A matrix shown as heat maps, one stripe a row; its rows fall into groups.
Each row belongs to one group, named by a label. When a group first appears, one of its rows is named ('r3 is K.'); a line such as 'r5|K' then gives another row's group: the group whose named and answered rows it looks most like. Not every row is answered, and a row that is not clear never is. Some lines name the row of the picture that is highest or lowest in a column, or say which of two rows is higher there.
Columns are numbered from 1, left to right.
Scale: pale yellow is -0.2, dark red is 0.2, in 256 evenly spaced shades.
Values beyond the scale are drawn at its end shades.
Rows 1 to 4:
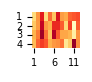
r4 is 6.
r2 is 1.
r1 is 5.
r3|1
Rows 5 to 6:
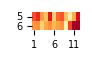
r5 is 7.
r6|6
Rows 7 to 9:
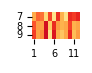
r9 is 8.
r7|5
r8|8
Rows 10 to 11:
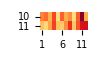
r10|6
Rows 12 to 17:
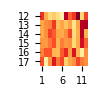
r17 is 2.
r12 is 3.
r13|6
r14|6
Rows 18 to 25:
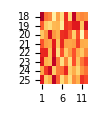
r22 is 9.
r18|3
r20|1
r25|2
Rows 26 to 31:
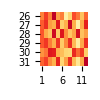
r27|7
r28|8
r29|7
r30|2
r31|7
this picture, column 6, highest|28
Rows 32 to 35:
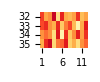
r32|8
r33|7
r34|5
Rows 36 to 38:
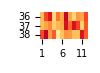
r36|5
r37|3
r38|6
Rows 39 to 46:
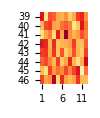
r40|6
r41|5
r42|9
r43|9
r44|7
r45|1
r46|8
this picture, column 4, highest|46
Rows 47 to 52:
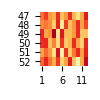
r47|7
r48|5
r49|8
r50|9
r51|5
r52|7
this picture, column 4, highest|49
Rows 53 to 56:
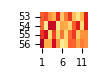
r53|7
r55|9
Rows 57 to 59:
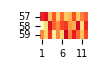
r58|1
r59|3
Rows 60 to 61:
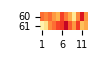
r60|6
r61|1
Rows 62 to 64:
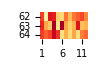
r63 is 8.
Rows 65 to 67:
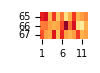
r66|3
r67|8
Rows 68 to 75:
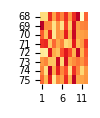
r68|1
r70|3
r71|9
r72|1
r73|5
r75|3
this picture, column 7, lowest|71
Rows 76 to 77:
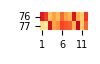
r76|9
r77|1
